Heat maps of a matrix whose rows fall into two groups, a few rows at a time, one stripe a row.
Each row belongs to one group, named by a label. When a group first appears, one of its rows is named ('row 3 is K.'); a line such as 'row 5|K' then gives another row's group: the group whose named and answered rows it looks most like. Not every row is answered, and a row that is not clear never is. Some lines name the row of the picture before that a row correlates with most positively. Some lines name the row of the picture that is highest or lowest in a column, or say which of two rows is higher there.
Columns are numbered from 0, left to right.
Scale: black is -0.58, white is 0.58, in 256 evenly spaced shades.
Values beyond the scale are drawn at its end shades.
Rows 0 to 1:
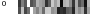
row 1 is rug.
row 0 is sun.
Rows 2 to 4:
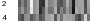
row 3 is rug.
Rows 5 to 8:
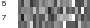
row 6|sun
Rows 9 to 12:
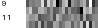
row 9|sun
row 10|rug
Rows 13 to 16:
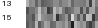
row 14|rug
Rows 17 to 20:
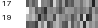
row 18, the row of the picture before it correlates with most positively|13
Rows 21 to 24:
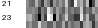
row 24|rug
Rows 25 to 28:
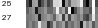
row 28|rug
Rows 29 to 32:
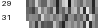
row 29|sun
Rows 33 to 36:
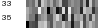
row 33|sun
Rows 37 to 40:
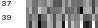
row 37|rug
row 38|rug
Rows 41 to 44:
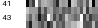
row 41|sun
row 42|sun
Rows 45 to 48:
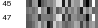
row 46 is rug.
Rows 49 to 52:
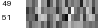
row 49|rug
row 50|sun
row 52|rug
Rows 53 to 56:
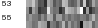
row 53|sun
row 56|rug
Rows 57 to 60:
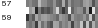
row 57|rug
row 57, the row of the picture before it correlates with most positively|56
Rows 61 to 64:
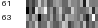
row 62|sun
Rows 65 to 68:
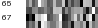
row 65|rug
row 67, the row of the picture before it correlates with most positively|62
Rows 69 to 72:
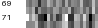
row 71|sun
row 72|sun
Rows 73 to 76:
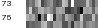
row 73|sun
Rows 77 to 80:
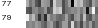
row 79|sun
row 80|sun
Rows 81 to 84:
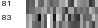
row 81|sun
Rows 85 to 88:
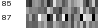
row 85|rug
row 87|rug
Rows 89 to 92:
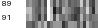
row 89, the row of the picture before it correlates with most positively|86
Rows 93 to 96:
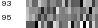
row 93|rug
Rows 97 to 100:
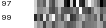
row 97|rug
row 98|sun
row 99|sun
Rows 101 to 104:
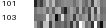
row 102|sun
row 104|sun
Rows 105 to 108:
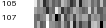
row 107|rug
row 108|rug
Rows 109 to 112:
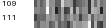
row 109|rug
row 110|rug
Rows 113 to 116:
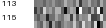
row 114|sun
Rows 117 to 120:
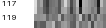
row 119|sun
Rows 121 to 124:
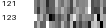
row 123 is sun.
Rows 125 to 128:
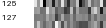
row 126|rug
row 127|rug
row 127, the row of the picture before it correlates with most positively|124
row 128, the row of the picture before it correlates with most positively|124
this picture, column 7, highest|128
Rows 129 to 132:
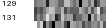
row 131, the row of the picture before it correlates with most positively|127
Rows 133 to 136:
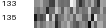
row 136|rug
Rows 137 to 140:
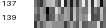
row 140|sun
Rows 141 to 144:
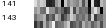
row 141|sun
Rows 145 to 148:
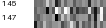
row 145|rug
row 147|rug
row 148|sun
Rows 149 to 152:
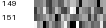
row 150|sun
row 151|rug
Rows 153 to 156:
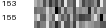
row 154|rug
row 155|rug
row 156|rug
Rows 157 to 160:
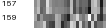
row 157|rug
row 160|sun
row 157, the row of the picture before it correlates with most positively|155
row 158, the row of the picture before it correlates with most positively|155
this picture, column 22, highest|160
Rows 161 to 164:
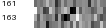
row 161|rug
